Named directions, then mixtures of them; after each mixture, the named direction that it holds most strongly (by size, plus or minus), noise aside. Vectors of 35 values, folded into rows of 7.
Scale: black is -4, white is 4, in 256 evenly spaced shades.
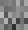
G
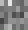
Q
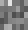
Q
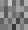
G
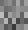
G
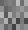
G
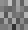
G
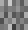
Q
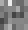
Q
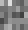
Q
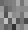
G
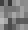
Q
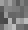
G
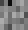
Q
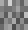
Q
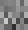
G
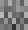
G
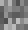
G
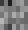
Q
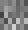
G
